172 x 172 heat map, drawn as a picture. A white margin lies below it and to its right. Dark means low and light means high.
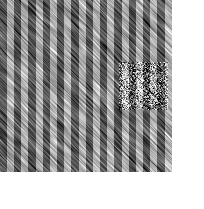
In the middle right lies a patch that is rougher than the rest. Values change most from cell to cell in the middle right. Overall the values sit about 50% of the way up the scale. No overall slope runs across the table. Upright stripes repeat 12 times across the table.
